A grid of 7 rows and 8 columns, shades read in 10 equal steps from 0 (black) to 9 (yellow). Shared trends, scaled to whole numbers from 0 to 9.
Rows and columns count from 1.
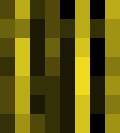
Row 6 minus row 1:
0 0 -1 -1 1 1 1 -2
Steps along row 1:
up down up down up down up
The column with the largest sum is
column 6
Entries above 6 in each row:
3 1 2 2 2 2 1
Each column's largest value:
4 8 3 4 2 9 2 7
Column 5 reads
0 2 1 1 1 1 1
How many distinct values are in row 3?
6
